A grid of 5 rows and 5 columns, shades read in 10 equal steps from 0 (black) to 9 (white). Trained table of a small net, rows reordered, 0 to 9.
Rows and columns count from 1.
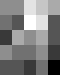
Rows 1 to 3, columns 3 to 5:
8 7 6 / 9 8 3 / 5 6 3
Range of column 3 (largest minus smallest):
7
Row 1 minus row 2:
1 2 -1 -1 3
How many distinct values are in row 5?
4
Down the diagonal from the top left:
5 3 5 5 0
